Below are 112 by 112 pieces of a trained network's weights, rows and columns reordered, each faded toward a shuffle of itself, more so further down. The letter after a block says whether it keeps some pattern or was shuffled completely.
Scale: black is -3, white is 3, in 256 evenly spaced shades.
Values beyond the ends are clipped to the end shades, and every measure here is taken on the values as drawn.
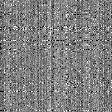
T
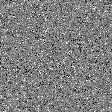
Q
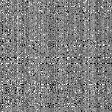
T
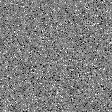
Q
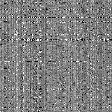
T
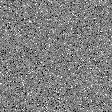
Q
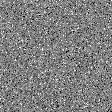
Q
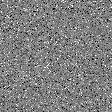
Q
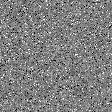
Q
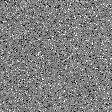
Q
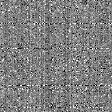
T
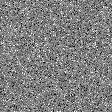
Q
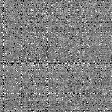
T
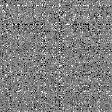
T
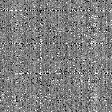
T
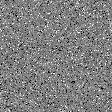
Q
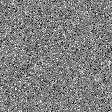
Q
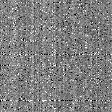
T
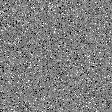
Q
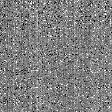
T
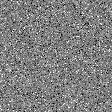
Q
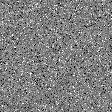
Q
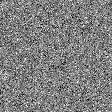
Q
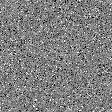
Q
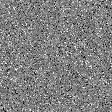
Q
